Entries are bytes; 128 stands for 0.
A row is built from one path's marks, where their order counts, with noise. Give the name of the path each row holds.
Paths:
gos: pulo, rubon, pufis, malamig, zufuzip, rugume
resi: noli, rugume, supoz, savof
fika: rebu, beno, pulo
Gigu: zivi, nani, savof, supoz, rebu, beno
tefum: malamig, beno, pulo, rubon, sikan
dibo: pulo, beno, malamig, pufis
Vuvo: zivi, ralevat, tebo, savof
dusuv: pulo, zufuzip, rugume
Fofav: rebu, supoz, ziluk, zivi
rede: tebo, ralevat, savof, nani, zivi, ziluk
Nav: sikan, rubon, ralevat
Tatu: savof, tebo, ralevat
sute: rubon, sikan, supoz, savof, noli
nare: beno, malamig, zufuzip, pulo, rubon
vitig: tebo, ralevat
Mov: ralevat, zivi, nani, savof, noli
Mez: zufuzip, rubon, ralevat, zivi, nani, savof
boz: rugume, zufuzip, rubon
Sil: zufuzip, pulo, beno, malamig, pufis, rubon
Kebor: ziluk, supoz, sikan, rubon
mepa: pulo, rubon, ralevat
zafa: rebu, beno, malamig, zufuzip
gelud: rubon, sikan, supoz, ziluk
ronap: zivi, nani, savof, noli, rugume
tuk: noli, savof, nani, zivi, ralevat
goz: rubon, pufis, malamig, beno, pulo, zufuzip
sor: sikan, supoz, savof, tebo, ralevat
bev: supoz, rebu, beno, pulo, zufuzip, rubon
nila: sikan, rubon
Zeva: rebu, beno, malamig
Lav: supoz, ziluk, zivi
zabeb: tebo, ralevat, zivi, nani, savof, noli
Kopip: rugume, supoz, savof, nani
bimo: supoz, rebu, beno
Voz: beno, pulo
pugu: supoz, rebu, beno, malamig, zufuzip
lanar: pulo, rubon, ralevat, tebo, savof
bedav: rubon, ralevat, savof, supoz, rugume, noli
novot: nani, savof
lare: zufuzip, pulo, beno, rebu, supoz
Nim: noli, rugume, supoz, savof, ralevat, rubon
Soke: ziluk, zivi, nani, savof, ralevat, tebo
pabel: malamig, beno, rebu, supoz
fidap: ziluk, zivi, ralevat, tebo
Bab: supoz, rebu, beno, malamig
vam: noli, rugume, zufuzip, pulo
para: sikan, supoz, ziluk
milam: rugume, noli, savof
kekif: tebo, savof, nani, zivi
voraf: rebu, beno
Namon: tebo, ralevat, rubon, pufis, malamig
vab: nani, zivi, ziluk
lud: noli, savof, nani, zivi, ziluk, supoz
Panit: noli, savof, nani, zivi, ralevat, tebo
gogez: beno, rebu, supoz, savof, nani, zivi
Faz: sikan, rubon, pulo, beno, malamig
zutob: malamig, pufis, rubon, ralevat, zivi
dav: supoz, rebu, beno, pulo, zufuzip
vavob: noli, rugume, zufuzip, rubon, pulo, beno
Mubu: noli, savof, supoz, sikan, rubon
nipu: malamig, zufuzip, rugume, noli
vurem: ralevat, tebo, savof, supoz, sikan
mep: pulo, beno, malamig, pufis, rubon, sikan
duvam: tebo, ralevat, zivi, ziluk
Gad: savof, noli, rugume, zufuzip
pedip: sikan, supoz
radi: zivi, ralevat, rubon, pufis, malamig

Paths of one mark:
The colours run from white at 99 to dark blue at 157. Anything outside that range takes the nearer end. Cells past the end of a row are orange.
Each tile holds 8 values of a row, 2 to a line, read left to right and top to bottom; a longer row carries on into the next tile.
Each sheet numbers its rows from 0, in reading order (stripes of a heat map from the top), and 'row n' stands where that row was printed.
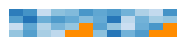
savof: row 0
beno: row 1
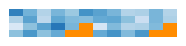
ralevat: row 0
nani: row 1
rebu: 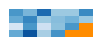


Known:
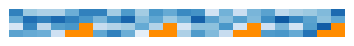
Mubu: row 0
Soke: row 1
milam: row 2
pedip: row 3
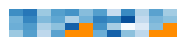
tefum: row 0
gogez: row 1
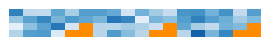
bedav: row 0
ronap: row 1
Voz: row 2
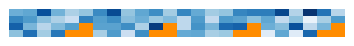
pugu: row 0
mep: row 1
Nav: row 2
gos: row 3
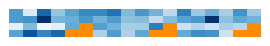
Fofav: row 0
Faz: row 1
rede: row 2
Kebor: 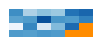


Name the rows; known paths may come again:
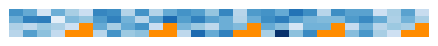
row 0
ronap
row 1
Gad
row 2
Voz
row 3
fika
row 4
novot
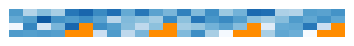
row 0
Kebor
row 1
nare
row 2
Vuvo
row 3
Nim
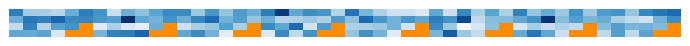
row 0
Mubu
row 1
Lav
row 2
Soke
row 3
Sil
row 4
Mov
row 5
gogez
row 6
rede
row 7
boz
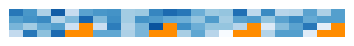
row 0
vam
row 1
nila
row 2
Mez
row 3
bedav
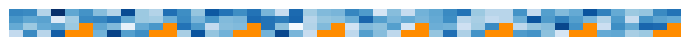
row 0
dusuv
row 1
bimo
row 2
bev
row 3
Gigu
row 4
milam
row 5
Zeva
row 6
sor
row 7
Nav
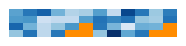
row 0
zafa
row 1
lare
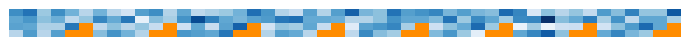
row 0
Faz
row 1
Kopip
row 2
pedip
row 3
resi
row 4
mepa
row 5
Tatu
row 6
lud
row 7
vitig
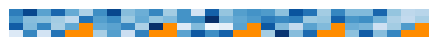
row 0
goz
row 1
mep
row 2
Fofav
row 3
dav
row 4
Bab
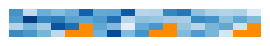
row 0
vurem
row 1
voraf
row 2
tuk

